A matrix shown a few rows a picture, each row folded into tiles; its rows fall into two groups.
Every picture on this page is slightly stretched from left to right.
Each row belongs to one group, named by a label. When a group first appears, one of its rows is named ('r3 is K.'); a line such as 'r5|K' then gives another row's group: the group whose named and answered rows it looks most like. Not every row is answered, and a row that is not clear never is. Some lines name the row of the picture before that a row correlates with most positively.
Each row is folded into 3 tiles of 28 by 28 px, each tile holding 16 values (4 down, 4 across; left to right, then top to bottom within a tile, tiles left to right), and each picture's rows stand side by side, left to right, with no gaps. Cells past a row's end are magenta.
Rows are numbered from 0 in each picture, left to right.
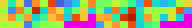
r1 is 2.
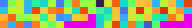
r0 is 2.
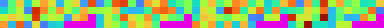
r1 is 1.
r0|2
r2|2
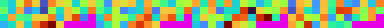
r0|1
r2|1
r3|2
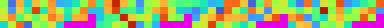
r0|2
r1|1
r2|2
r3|2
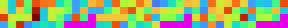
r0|2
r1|2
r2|2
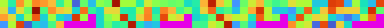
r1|1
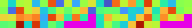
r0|2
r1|1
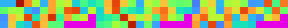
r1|1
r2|2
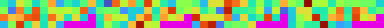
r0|2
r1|1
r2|2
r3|1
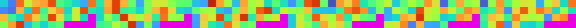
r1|1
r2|1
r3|1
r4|2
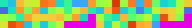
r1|1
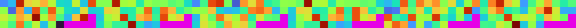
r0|2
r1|1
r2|1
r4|2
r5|1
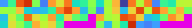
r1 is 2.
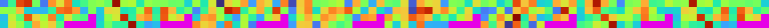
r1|1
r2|2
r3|2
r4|2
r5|2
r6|1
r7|1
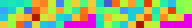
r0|2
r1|1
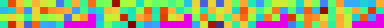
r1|1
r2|2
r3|2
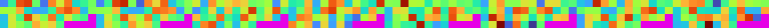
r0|1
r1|1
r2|2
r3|2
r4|1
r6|1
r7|1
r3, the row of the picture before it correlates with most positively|0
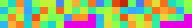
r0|2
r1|1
